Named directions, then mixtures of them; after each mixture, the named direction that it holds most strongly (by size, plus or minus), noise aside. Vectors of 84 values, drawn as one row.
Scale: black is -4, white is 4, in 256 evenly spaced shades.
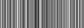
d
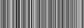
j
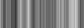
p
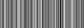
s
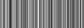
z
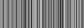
s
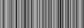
s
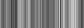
p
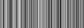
z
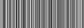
j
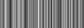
z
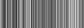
p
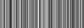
z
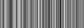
s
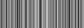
d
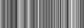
p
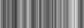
p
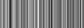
z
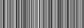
z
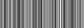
s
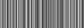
d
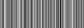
s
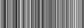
j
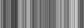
p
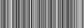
j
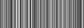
j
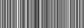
d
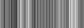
p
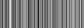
z
